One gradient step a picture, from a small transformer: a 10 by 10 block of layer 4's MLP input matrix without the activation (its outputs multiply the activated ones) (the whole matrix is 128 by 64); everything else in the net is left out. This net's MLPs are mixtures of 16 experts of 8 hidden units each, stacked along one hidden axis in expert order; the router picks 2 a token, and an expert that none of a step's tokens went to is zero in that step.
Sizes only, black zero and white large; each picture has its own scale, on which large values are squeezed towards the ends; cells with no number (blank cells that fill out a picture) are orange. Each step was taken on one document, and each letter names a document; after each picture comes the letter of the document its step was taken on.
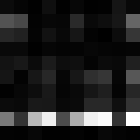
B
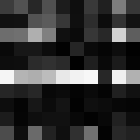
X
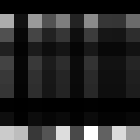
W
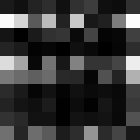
B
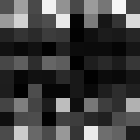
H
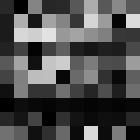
B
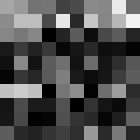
H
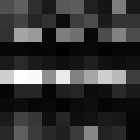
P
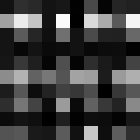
H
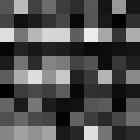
X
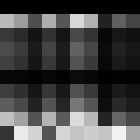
W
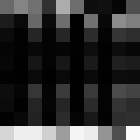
W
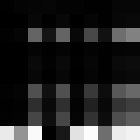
W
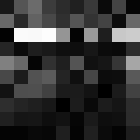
B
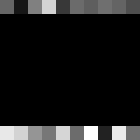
X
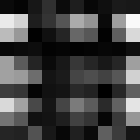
B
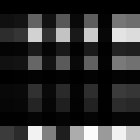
W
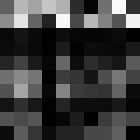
H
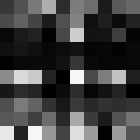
H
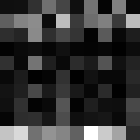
X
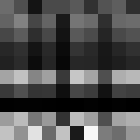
P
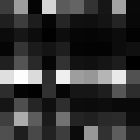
P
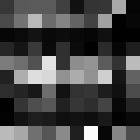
P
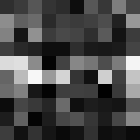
X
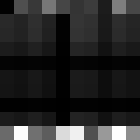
W
